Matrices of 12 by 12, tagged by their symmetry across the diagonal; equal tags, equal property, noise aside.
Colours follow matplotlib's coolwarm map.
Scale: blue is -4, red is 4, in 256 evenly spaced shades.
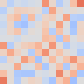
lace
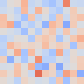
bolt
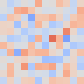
bolt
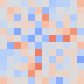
lace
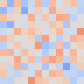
lace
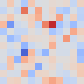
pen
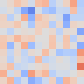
bolt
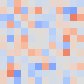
pen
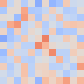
lace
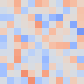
pen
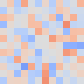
pen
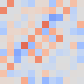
lace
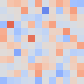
bolt
